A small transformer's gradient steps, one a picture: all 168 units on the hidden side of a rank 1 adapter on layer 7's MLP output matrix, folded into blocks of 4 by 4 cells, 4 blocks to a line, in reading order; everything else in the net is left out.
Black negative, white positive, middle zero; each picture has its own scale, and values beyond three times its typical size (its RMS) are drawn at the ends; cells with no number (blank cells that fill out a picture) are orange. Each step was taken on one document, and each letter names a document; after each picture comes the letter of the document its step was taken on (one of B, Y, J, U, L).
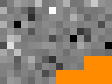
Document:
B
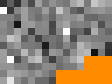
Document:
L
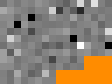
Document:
B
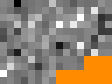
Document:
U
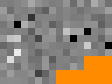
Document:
L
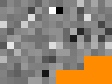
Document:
B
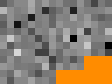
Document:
L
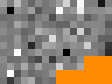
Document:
L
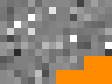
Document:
B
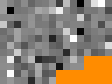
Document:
L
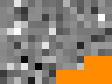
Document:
U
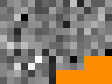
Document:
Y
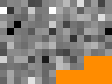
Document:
B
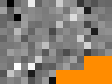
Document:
Y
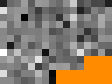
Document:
Y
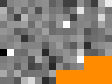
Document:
Y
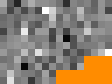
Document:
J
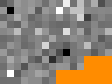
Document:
L
